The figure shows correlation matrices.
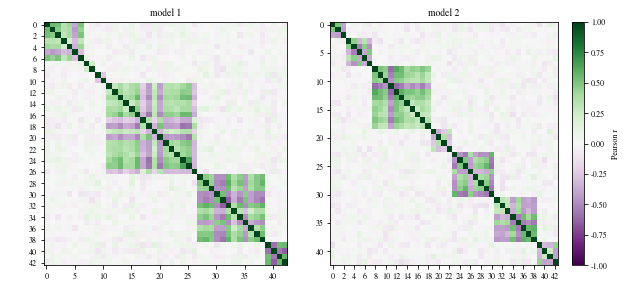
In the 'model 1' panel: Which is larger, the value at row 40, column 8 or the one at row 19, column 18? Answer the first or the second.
the first
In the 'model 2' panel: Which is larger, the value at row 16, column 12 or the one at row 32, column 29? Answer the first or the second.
the first
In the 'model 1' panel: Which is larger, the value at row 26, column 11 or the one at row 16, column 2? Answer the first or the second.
the second
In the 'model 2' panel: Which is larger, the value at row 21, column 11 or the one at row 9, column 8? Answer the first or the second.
the second
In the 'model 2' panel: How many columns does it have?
43
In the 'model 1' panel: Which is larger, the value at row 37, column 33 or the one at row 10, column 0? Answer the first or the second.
the first
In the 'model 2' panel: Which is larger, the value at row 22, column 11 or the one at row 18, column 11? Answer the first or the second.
the first
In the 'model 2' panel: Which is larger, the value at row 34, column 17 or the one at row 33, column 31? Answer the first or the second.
the second
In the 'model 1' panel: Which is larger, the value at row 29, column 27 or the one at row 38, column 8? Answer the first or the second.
the first
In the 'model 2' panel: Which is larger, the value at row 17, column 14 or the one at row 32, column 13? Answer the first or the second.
the first
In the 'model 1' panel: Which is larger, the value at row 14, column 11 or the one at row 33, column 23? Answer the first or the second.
the first
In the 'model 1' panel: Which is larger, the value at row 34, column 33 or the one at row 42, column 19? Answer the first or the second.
the first
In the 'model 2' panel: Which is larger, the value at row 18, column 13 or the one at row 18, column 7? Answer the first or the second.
the first
